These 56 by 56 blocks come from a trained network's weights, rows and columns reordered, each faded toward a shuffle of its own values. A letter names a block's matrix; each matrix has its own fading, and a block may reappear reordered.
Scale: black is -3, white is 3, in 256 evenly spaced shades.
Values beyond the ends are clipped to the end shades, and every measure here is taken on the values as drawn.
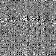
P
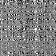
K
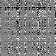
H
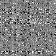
P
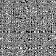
P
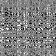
K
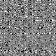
P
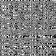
K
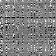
H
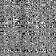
K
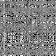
K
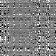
H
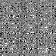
P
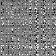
H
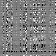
H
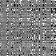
H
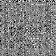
P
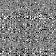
P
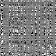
H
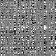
H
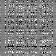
H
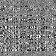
K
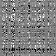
H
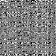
K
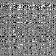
K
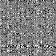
P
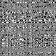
K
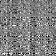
K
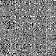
P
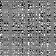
H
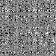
P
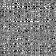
K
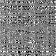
K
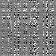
H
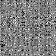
P
